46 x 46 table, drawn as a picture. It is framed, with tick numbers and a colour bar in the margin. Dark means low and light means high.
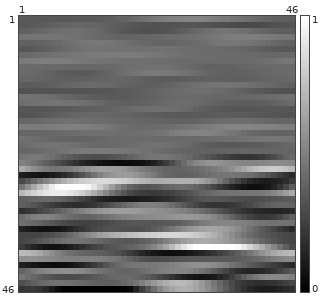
A horizontal seam about 50% of the way down splits the table, and the top part is calmer. Neither half mirrors the other. The bottom left is the ninth with the lowest average. The grain runs across in streaks.
